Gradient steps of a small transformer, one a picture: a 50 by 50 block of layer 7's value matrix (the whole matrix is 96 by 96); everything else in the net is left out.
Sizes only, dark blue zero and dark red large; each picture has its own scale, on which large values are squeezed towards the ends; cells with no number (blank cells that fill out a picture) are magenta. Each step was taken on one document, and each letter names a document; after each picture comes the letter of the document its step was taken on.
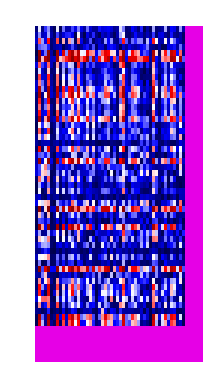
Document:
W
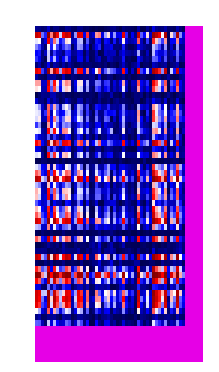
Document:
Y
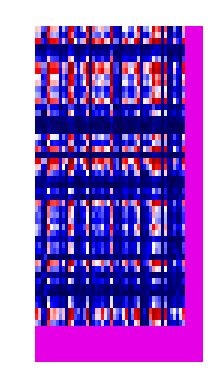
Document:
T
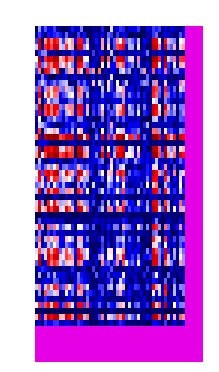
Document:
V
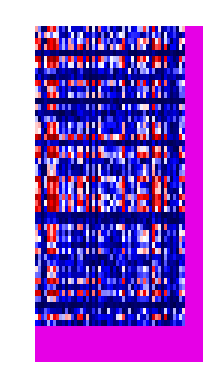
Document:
V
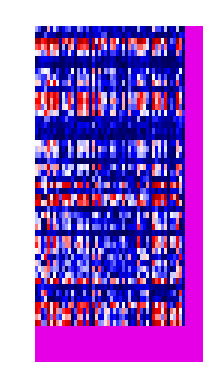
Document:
Y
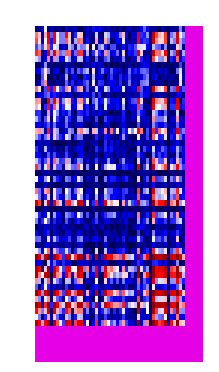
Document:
Y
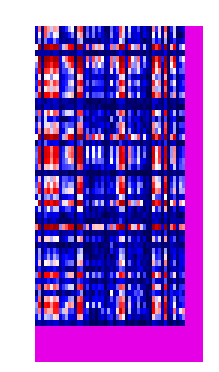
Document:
V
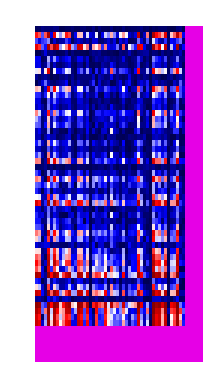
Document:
Y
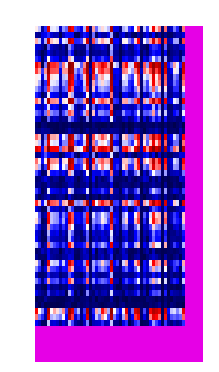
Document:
T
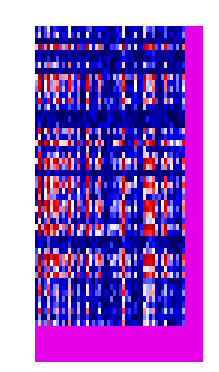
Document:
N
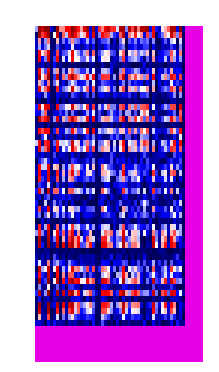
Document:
W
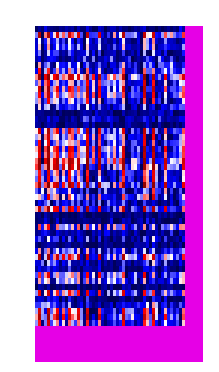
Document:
N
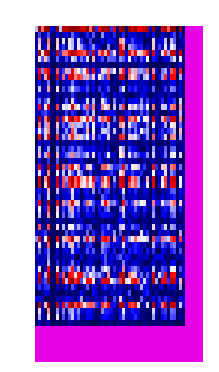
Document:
W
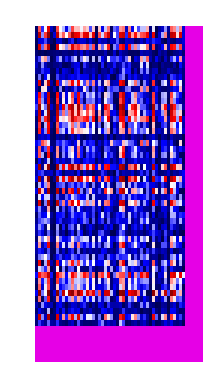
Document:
W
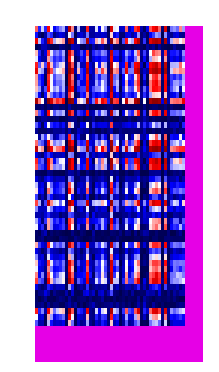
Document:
T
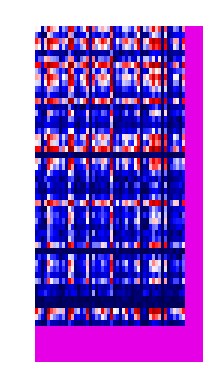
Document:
T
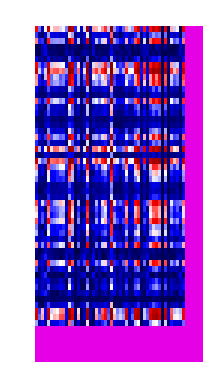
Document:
T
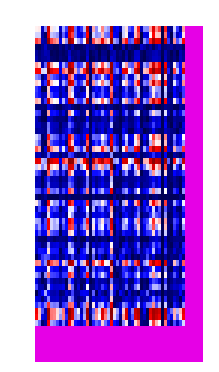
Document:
T
